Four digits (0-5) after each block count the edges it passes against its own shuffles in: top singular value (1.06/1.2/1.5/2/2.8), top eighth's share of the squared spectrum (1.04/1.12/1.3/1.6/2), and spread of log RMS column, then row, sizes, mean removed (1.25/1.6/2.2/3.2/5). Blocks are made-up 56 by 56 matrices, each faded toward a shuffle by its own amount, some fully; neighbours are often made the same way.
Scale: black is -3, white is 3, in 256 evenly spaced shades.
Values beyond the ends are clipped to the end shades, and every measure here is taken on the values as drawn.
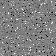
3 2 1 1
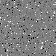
2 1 0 0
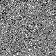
2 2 0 1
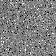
1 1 0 0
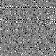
4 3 1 2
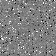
2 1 0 0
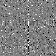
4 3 1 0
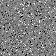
0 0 0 0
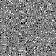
3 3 1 0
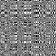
5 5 3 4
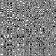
4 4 2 2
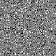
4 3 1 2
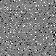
3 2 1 1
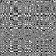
5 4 3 3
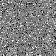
3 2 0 0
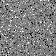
1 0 0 0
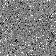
1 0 0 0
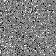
2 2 0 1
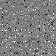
2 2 1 1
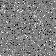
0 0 0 0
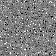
2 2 0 0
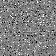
2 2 0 1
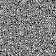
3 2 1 1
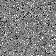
0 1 0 0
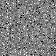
2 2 1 0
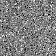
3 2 1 0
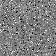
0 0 0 0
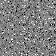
3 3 1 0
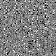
3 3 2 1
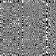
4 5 3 2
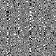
4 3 2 1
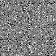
3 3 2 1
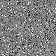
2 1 0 0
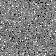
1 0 0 0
